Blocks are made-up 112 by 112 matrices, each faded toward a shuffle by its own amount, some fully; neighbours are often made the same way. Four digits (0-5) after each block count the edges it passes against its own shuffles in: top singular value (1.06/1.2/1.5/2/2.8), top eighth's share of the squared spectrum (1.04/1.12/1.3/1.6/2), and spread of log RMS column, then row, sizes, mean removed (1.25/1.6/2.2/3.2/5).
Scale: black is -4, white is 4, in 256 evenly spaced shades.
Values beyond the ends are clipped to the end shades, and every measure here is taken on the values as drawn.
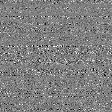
2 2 0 4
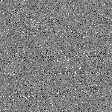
1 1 0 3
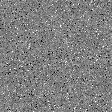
0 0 0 0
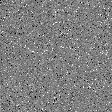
0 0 0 0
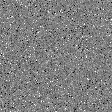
0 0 0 0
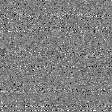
2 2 0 3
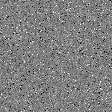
0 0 0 0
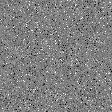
3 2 0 0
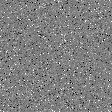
0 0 0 0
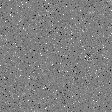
0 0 0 0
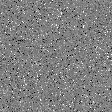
1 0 0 0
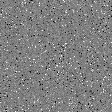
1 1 0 0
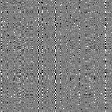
5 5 4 3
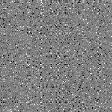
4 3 2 2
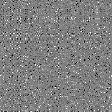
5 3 2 2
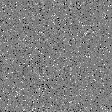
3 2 1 0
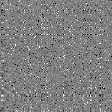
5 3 2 2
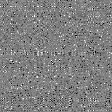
4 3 1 2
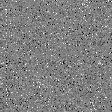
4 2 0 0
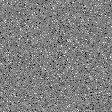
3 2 0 0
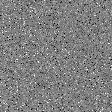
2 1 0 0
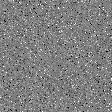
2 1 0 0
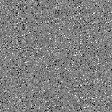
4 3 2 2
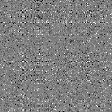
4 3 2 2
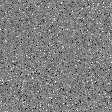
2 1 0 0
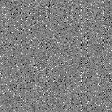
4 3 2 1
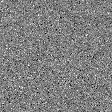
0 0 0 1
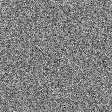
2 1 0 0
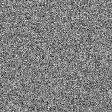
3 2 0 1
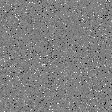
2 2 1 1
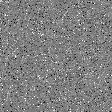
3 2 0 0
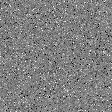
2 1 0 0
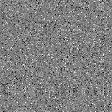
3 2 1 1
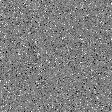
1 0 0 0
